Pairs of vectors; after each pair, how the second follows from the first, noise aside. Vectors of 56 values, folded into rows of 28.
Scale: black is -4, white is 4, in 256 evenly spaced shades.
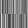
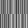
shuffled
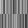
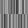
wrapped around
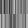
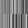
wrapped around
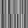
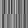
wrapped around
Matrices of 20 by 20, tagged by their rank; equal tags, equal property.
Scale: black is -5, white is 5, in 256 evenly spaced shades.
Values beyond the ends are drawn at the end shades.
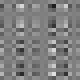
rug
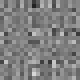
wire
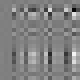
rug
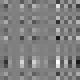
rug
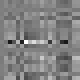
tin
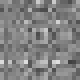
wire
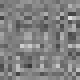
wire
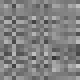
tin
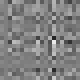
tin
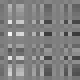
rug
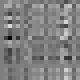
tin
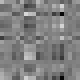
tin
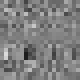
wire
